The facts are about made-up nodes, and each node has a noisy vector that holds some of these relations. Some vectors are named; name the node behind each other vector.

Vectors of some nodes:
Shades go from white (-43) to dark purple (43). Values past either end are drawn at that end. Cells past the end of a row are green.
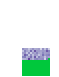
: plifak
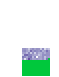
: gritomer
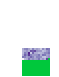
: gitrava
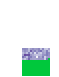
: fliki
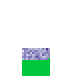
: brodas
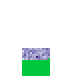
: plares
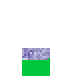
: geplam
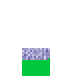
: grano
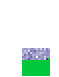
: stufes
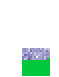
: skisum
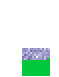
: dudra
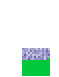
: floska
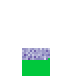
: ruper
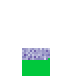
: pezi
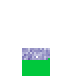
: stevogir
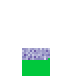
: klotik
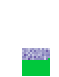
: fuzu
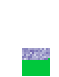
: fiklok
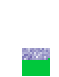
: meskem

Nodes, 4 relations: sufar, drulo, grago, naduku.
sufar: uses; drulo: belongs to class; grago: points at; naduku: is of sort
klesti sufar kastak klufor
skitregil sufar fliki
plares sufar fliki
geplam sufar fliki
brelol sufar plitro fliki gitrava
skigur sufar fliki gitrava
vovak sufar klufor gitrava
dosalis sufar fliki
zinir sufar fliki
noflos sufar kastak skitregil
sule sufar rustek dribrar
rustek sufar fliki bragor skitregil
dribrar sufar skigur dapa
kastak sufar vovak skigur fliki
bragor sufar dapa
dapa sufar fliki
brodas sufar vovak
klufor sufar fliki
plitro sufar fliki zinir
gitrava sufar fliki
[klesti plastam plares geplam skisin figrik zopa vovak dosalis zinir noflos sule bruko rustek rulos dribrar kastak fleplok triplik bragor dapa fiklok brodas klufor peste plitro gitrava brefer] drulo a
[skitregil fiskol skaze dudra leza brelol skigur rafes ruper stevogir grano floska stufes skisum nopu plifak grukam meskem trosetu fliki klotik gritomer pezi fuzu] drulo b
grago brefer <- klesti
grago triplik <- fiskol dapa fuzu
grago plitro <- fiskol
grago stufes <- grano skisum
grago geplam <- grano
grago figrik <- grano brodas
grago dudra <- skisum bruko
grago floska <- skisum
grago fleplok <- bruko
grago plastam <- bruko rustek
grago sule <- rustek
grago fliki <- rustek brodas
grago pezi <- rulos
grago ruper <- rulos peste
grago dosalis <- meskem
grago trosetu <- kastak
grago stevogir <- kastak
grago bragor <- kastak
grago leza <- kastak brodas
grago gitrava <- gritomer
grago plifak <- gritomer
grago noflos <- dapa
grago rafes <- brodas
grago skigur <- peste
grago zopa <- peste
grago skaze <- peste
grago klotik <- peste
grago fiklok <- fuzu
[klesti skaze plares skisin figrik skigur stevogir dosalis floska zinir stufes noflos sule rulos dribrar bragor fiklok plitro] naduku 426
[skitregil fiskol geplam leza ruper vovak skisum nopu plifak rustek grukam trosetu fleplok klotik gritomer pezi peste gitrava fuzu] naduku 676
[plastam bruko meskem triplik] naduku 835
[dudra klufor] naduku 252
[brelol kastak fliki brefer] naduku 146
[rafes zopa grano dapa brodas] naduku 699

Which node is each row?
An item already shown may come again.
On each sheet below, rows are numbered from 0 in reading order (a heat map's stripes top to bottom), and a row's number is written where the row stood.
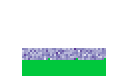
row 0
brelol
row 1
noflos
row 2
zopa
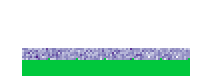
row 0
vovak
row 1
geplam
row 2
brelol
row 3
noflos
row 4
fliki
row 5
gritomer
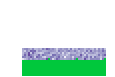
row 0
dosalis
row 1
meskem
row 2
skaze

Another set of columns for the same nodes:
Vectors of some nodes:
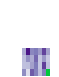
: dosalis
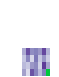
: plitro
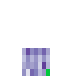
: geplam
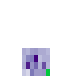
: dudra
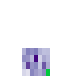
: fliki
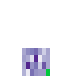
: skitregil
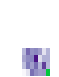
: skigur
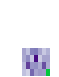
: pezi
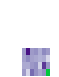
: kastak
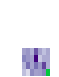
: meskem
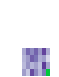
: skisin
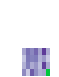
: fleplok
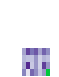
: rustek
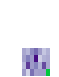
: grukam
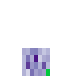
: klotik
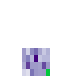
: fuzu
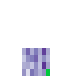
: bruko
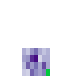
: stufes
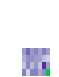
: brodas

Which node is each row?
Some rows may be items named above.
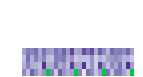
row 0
peste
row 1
fleplok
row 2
rustek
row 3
vovak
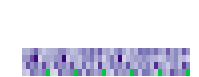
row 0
stufes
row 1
skaze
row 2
zopa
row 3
gritomer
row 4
vovak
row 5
klesti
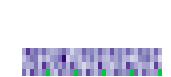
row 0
noflos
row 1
stevogir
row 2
rulos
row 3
klesti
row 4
brefer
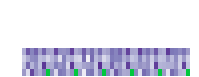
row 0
sule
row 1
klufor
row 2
dapa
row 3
fleplok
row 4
geplam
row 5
gitrava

